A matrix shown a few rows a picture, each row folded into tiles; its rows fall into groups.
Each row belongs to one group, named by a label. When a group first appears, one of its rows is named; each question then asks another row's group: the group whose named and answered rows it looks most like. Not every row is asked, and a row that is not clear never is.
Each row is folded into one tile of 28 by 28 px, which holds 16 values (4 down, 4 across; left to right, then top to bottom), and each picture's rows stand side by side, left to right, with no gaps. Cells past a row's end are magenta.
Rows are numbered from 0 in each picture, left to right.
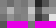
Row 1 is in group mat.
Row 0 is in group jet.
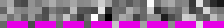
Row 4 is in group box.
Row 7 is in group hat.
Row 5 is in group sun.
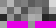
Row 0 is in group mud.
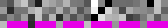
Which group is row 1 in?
jet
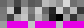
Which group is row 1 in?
sun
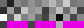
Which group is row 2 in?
mud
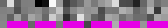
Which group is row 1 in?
mat
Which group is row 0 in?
sun
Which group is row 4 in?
hat
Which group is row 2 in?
mat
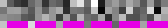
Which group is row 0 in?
hat
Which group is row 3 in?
sun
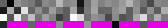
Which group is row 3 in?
sun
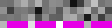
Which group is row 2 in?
hat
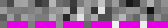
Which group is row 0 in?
jet
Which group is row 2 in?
mat
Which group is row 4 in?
hat
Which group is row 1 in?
mat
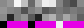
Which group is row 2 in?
box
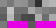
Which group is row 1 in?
jet
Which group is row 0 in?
sun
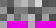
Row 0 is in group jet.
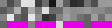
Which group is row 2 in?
hat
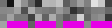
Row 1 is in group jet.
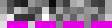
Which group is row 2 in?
jet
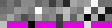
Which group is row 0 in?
box
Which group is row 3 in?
mud
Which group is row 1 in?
jet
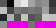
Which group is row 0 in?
jet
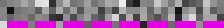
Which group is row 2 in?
mud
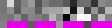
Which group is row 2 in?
mat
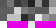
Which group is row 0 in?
box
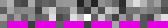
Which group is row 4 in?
jet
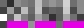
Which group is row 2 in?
sun
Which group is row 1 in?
sun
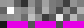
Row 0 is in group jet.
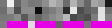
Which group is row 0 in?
sun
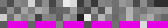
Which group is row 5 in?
hat
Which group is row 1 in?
hat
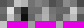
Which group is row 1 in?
box
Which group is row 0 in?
sun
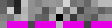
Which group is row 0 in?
mat
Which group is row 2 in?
mud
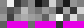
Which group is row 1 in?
mat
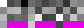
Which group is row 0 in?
hat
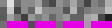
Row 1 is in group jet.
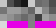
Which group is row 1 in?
hat
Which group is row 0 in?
hat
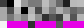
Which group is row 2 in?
jet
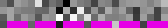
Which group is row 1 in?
sun
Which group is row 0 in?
jet
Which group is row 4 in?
sun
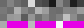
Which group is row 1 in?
hat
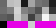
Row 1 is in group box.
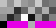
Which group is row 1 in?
mud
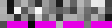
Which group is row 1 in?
jet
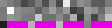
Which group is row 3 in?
mat
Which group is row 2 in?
sun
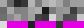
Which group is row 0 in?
hat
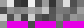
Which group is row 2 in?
sun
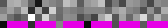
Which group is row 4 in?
jet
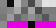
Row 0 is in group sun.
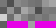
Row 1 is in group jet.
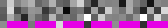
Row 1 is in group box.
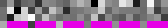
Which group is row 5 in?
sun
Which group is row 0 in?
mat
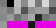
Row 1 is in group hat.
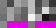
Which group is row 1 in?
hat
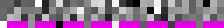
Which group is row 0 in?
box
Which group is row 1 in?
sun
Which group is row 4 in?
hat
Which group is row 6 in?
hat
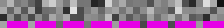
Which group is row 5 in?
jet
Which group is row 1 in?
jet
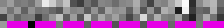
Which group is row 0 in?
mud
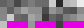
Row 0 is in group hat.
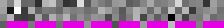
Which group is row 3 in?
box
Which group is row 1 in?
jet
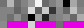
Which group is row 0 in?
sun
